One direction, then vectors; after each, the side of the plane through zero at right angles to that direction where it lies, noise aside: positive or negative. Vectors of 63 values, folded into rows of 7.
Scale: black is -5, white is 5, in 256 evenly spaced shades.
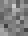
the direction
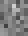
positive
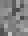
negative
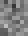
negative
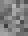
positive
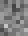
negative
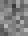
negative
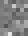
positive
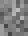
positive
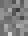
negative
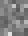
positive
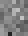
positive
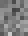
negative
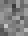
negative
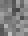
negative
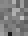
positive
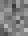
negative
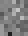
positive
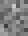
positive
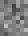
negative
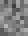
negative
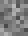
positive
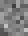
negative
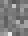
positive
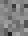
negative
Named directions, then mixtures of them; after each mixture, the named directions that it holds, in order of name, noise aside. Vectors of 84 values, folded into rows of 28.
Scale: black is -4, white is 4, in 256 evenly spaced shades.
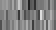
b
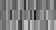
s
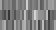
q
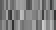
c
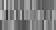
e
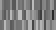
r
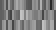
c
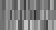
s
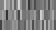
b, e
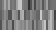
b, c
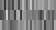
b, e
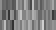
c, q, r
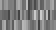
b, q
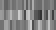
q, r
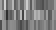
e, q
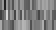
e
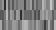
c, e, s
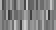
q, s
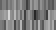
q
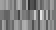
b, q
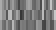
c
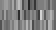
b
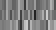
s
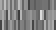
b, e
